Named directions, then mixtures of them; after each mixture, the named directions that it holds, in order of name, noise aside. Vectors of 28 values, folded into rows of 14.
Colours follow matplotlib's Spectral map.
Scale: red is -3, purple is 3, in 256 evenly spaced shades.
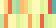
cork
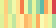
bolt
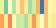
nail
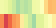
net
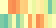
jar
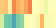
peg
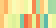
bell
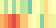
peg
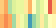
jar, net, peg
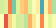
cork, nail
